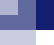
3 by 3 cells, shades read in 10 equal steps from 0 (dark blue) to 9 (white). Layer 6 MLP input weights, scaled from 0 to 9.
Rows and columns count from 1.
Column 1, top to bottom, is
6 3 7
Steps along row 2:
same down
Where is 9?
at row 3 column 3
